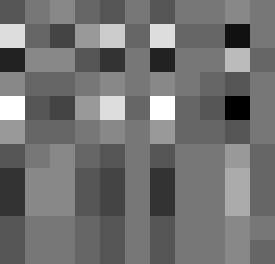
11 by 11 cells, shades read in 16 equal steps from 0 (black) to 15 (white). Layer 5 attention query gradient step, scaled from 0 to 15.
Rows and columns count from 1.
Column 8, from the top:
7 6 7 7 6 6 7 7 7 7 7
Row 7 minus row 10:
0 0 1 0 0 0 0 0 0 1 -1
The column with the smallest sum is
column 4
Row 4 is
8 6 6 7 8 7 8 7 6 5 7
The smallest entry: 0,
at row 5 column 10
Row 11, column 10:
8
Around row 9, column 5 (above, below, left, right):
4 5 5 7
